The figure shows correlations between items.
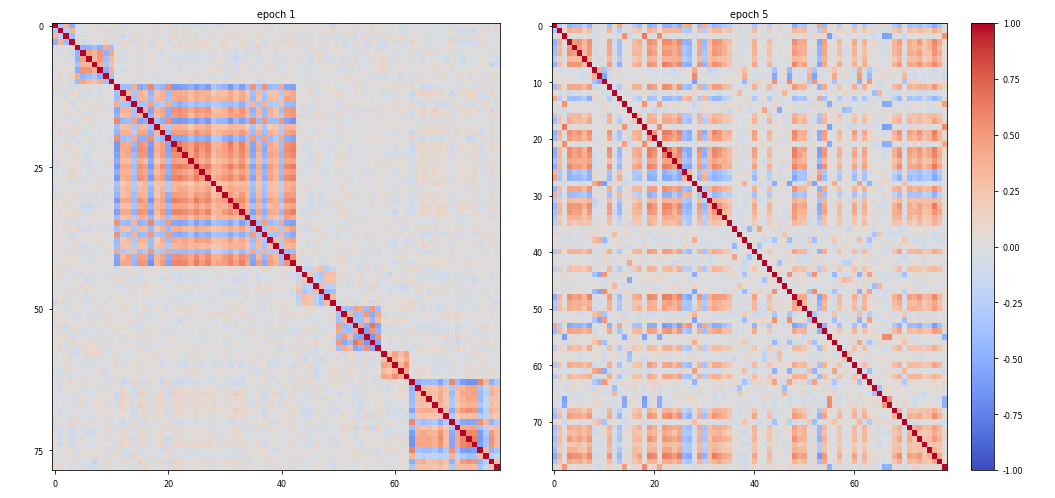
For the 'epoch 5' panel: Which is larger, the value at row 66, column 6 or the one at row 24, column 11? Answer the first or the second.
the second
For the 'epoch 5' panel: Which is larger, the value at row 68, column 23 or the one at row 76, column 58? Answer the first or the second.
the first
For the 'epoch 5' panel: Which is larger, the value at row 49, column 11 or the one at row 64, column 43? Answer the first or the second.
the first
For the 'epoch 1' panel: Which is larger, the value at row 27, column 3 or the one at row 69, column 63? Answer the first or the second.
the first
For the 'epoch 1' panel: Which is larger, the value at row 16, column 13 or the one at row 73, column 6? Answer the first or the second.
the first
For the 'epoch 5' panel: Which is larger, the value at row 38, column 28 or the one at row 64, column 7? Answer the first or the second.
the first
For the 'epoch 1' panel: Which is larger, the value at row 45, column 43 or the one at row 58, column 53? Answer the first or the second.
the second
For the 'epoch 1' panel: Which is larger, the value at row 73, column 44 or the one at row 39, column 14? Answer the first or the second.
the first
